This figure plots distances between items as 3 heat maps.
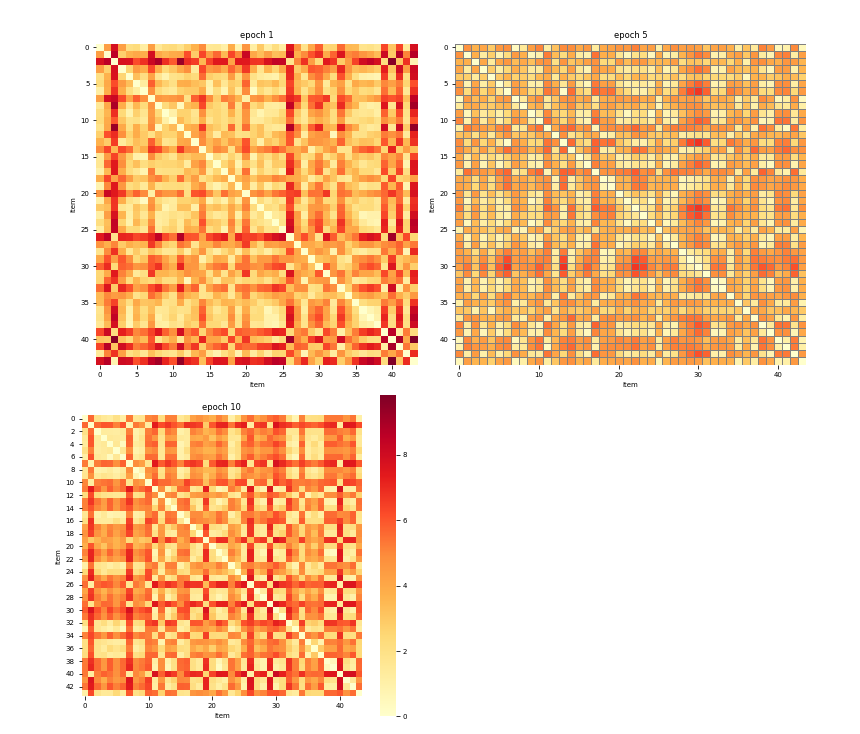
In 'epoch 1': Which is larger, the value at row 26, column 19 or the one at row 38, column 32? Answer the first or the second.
the first
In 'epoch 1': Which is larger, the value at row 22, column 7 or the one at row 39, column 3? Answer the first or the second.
the second
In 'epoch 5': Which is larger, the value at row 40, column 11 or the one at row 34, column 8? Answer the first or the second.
the second
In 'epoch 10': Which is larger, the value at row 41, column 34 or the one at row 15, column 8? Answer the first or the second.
the first
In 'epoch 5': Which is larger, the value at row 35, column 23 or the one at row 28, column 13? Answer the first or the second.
the second
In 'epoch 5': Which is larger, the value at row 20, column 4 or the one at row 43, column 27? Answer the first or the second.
the second
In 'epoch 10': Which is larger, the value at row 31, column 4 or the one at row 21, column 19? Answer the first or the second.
the second
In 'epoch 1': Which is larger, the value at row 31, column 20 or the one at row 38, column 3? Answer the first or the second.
the first
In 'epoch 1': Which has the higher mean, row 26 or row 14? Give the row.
26
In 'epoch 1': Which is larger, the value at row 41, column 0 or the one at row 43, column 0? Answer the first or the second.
the second
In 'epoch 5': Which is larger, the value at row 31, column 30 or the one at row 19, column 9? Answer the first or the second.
the second
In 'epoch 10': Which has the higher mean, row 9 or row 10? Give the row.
10
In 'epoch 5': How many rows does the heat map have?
44
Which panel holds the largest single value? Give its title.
epoch 1
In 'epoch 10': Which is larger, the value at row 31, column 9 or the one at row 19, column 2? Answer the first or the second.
the first
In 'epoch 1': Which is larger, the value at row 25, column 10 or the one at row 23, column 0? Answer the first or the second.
the first
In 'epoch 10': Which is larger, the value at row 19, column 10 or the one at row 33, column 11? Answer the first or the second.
the second
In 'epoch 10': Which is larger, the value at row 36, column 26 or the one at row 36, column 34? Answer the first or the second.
the first
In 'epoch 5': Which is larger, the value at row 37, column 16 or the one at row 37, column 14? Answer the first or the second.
the second
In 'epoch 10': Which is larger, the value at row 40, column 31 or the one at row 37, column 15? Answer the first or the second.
the first
